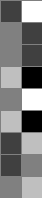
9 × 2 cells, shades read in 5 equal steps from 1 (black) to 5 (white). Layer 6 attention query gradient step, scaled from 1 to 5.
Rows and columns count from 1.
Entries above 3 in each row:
1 0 0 1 1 1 1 0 1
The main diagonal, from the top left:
2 2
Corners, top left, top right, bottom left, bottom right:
2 5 3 4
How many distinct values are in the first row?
2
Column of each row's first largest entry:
2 1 1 1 2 1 2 2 2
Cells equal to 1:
2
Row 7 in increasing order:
2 4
